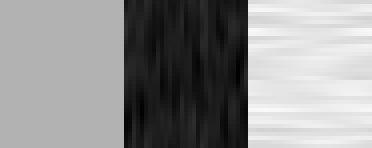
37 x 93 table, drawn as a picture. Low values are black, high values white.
The table splits into one row of 3 panels. Panel 1,1: high, flat. Panel 1,2: very low, streaked downward, faint in contrast. Panel 1,3: very high, streaked across, faint in contrast.
